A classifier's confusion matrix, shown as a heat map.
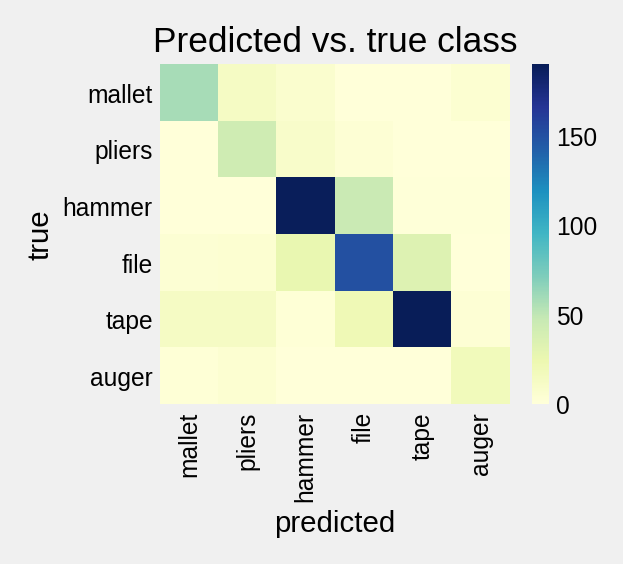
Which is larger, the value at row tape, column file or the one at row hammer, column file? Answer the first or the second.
the second
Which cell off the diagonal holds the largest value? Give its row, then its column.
hammer, file
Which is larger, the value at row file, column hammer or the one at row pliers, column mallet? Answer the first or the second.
the first
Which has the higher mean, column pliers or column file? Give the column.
file
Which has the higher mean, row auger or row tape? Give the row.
tape
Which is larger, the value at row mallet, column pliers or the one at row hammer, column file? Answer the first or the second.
the second
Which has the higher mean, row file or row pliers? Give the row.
file
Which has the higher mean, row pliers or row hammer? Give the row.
hammer
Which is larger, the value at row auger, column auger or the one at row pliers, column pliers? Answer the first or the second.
the second
